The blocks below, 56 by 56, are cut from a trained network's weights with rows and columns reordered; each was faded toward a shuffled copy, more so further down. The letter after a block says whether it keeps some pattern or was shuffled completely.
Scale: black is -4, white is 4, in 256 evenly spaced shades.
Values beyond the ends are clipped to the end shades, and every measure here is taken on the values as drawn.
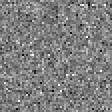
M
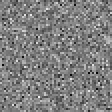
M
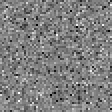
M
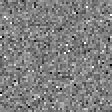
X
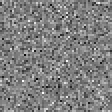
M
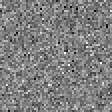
X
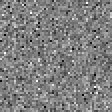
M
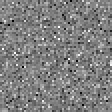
X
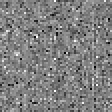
M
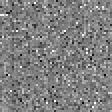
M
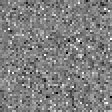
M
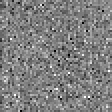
M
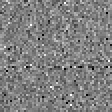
M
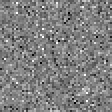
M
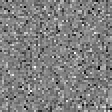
M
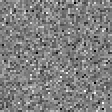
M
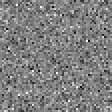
X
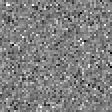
X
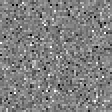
X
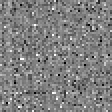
M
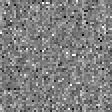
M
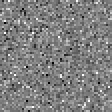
X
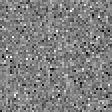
X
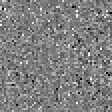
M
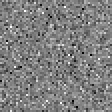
X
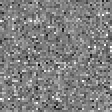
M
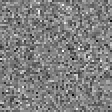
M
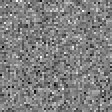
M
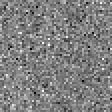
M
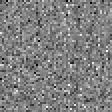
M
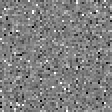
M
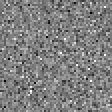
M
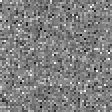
M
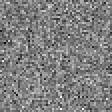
X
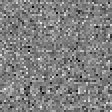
M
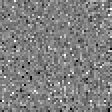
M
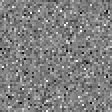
X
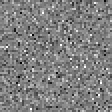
X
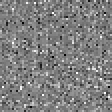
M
